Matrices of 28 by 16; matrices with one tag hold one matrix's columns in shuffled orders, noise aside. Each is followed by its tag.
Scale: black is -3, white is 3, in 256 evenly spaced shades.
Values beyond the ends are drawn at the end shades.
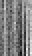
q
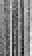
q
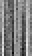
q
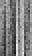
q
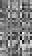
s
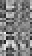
s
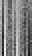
q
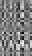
s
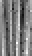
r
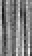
r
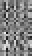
s
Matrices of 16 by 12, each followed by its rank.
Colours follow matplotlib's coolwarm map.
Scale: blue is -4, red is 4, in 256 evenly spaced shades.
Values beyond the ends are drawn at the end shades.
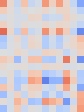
two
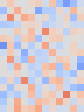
full rank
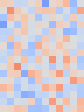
full rank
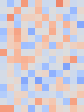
full rank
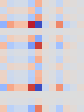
one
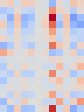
two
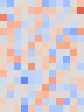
full rank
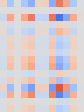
one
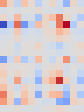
two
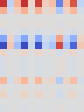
one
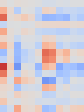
two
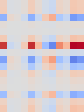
one
